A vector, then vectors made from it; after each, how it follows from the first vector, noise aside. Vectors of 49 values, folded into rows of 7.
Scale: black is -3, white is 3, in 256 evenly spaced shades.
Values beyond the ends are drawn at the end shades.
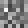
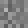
shrunk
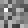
sign-scrambled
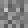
shrunk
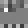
partly zeroed
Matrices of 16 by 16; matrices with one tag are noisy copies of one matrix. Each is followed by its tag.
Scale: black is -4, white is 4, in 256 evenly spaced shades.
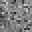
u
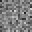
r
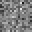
r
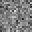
r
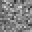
u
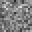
u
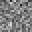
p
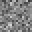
p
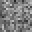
u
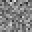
p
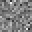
p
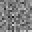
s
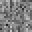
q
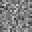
r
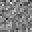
p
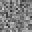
q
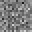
s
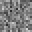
q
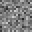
r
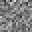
p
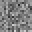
s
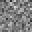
p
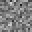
p
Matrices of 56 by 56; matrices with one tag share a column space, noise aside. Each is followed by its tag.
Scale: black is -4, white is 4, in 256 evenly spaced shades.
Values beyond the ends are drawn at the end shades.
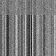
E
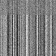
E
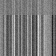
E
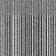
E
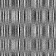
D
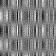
D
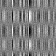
D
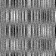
D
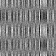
D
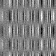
D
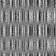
D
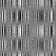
D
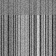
E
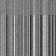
E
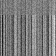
E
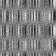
D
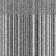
E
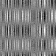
D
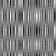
D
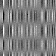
D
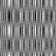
D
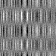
D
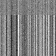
E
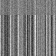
E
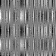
D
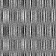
D
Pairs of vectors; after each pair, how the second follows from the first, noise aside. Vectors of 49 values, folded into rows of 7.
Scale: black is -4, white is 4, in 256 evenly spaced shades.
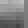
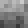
copied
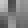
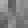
shrunk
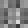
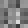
copied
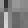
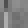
shrunk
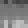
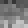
copied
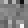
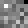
shuffled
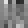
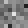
shuffled
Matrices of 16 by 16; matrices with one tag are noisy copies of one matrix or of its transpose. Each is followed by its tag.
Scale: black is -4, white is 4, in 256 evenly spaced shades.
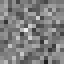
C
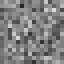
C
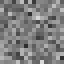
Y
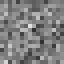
C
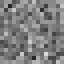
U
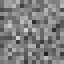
C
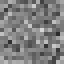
U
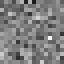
Y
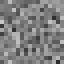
Y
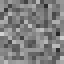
U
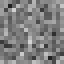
U
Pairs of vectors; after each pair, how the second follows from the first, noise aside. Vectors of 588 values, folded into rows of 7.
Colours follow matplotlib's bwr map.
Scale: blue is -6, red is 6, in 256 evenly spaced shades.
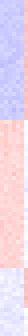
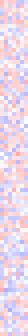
shuffled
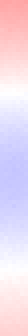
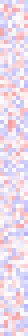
shuffled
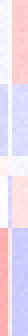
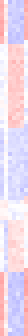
wrapped around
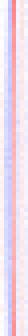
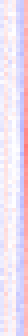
wrapped around
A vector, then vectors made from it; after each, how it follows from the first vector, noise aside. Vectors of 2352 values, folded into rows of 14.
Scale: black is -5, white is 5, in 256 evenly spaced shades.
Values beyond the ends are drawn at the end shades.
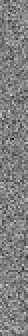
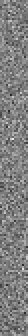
negated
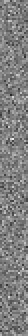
negated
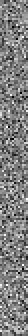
scaled up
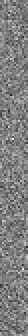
negated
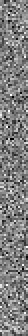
scaled up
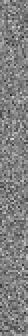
negated
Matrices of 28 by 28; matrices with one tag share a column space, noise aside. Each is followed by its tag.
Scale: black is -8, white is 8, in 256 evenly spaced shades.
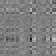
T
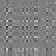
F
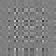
F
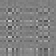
F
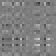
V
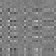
F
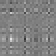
T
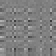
F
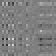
V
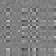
F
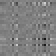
V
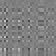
F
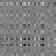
V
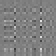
F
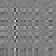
F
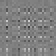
F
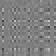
F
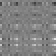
V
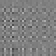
F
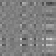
V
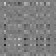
V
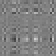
T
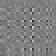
F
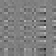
F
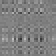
T
